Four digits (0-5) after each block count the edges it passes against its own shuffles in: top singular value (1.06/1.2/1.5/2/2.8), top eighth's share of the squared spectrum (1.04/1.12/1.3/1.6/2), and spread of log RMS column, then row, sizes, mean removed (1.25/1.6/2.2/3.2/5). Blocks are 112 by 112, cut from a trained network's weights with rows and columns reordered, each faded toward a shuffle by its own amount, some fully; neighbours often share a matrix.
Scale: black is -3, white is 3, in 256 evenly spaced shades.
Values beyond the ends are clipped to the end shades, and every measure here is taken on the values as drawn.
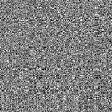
4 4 1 3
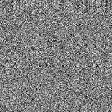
4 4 1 2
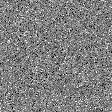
0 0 0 0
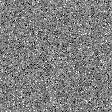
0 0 0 0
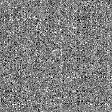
2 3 1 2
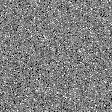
0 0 0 0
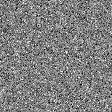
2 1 0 0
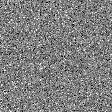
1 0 0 0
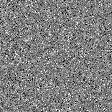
0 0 0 0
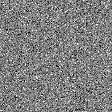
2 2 0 1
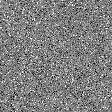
0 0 0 0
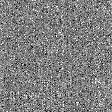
2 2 0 2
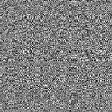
4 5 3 4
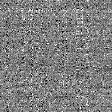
3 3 3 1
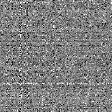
3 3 3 2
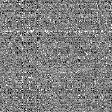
3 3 3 2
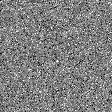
1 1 0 0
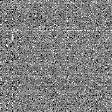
3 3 3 1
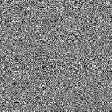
4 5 1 3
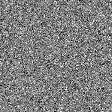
2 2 0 1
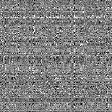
4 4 3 3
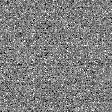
2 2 1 0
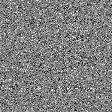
2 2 0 1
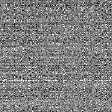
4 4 3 2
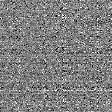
3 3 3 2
